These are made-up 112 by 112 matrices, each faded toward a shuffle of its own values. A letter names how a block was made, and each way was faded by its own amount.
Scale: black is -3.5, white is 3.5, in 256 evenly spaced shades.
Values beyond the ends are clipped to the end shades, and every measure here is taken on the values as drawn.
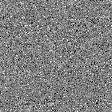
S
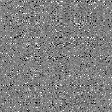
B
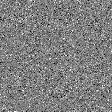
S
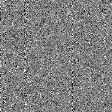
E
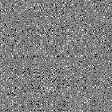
B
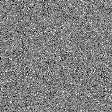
S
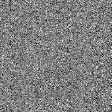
E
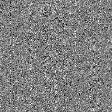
E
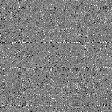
B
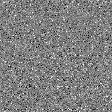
S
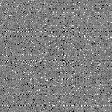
B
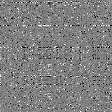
B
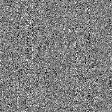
E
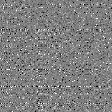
B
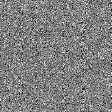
E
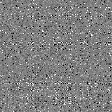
B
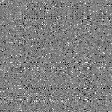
B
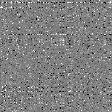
B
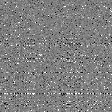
B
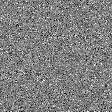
S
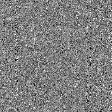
E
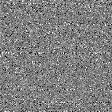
S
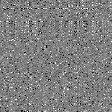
B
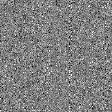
E
